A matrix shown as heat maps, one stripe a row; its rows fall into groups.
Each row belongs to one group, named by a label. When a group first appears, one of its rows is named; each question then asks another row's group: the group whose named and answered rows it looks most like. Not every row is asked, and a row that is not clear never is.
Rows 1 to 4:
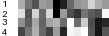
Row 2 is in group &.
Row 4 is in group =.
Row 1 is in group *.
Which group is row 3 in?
=
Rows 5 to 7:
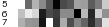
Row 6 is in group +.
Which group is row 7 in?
&
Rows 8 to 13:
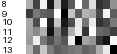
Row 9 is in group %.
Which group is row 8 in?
=
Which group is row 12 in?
&
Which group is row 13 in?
+
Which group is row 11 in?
=
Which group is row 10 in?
=
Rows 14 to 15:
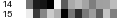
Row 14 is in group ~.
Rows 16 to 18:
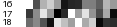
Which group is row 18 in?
=
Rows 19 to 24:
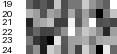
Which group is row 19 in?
~
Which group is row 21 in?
%
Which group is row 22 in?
~
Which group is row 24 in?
%
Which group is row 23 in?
~
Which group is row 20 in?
&
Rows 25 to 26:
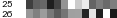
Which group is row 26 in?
+
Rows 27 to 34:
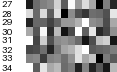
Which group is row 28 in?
&
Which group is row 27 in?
%
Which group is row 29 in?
~
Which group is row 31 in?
+
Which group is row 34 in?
&
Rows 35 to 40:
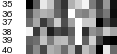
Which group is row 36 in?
%
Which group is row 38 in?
+
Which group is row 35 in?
%
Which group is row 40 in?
%
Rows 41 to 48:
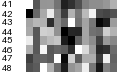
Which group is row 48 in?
%
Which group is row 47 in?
%
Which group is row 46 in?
=
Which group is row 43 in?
&
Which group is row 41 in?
*
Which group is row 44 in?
*
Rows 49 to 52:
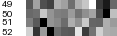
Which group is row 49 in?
=
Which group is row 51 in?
~
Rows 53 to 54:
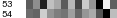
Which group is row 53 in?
%
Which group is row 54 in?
&
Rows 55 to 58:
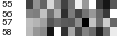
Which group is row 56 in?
&
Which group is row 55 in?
=
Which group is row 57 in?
+
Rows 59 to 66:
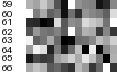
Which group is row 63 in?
*
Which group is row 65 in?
~
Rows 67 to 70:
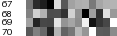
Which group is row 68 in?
+
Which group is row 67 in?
~
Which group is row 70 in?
=
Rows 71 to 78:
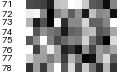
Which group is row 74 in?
*
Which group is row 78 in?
%
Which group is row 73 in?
~
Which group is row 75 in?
&
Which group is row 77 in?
+
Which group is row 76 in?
*
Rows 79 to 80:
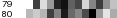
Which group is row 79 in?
*
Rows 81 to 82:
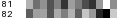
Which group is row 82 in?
&
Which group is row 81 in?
+
